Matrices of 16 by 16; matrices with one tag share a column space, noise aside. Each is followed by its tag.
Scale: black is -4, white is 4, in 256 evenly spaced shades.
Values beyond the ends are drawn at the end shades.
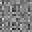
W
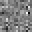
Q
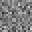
Q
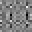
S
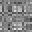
W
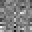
Q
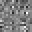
Q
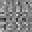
W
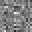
Q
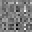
W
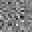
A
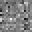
W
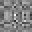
S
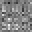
W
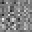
W
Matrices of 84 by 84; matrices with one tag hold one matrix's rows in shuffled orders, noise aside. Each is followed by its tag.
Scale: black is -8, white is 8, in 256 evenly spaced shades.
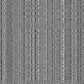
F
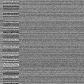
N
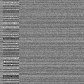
N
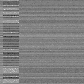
N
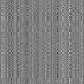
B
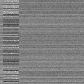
N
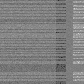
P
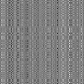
B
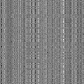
F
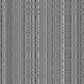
F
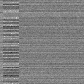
N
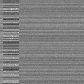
N
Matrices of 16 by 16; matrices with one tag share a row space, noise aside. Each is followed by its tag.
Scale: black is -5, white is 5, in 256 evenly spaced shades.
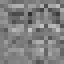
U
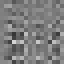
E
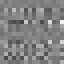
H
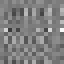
H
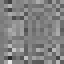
E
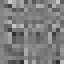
E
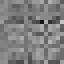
U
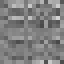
U
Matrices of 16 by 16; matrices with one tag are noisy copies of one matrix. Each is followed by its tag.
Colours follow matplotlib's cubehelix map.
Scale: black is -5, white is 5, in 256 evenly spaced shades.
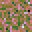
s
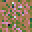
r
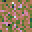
r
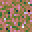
s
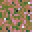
s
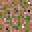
s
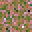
s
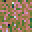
r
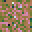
r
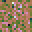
r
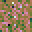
r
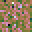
r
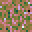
s
